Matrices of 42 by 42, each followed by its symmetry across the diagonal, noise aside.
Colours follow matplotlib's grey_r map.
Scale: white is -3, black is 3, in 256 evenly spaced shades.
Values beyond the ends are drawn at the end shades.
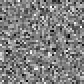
antisymmetric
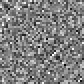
symmetric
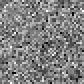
symmetric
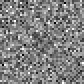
symmetric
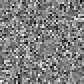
antisymmetric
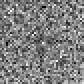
symmetric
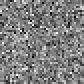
antisymmetric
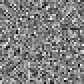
antisymmetric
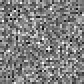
symmetric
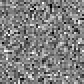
antisymmetric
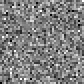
antisymmetric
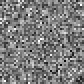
symmetric
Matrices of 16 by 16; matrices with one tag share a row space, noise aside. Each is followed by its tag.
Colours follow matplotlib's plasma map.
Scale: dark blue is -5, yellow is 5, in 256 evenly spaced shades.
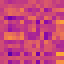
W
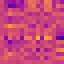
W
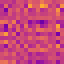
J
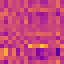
J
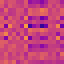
J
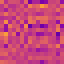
J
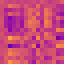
W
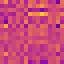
J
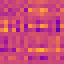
J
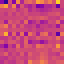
J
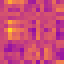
W
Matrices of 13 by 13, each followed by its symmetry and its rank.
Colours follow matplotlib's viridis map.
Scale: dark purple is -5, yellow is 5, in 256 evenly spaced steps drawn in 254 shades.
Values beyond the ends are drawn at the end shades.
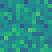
neither, full rank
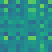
neither, rank two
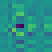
neither, rank two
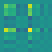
symmetric, rank one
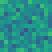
neither, full rank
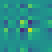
symmetric, rank one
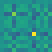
symmetric, rank two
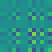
symmetric, rank one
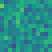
neither, full rank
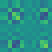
symmetric, rank two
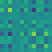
symmetric, rank two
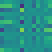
neither, rank two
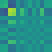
symmetric, rank one
